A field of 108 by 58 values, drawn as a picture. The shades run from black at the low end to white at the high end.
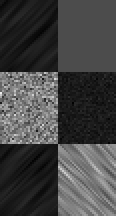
The table splits into 3 rows of 2 panels. Panel 1,1: very low, slanting up to the right, faint in contrast. Panel 1,2: low, flat. Panel 2,1: middling, fine-grained, strong in contrast. Panel 2,2: very low, fine-grained, faint in contrast. Panel 3,1: very low, slanting up to the right, faint in contrast. Panel 3,2: middling, slanting down to the right.
